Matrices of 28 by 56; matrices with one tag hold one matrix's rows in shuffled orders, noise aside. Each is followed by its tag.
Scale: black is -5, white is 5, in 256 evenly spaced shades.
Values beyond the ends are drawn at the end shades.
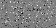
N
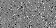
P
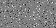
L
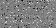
N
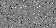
L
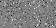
L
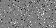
P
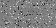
N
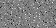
L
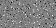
L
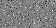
L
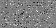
N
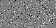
P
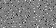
L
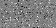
N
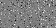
P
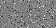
P
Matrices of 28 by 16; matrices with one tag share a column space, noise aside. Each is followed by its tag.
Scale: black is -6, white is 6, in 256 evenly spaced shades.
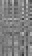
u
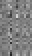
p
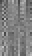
u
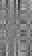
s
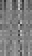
s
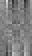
s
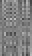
u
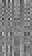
u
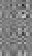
p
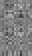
p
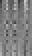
s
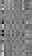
s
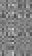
p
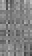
s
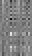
u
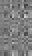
p
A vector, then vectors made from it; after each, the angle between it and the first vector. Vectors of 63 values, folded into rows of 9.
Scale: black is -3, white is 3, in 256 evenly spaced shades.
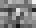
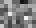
orthogonal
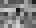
nearly opposite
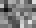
partly aligned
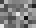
orthogonal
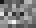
orthogonal
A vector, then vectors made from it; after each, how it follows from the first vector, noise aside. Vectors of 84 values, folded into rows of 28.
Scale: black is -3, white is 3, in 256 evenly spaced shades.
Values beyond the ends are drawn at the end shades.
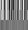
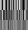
sign-scrambled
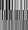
sign-scrambled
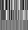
sign-scrambled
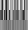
sign-scrambled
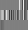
partly zeroed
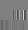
partly zeroed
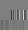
partly zeroed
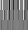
partly zeroed
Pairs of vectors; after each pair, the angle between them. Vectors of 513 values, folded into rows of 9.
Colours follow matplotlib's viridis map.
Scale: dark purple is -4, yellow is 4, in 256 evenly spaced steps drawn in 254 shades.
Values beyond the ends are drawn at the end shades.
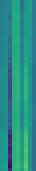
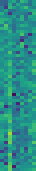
partly opposed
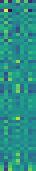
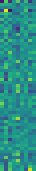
nearly parallel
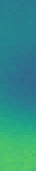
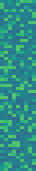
orthogonal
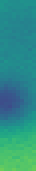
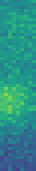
nearly opposite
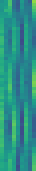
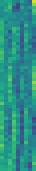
nearly parallel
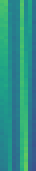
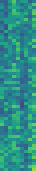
partly opposed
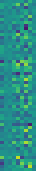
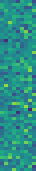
partly aligned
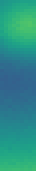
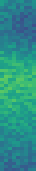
nearly opposite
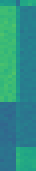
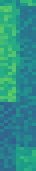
nearly parallel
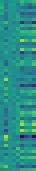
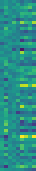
nearly opposite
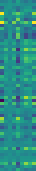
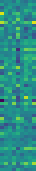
nearly parallel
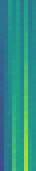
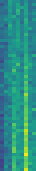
nearly parallel
